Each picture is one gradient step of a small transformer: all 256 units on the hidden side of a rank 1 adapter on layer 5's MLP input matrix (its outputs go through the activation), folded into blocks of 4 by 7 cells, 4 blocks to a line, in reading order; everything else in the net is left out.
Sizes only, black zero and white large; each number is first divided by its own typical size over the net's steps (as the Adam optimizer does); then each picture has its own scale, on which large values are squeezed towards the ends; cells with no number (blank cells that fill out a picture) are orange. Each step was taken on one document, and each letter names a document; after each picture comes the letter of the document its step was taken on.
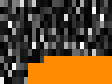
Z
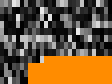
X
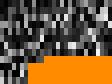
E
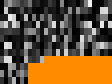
E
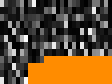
Z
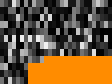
X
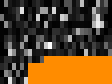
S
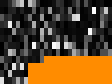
Z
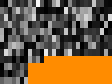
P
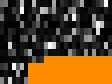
S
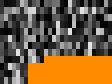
P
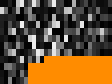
P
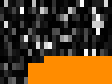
S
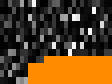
Z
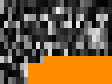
E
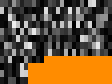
E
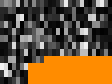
X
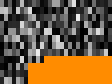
P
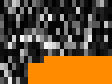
X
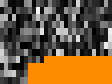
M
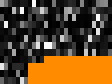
S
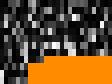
Z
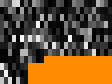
X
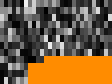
P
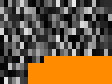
P
